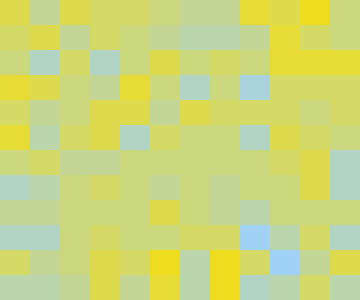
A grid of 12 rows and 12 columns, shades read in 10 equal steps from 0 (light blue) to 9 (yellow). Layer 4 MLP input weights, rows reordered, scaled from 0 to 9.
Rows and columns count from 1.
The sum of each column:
62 49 61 67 63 69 53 66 47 64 75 56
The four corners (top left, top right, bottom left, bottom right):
7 5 3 3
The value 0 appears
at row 10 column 9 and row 11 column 10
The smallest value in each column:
2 2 4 2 2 4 2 3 0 0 4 2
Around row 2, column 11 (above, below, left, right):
9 8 8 5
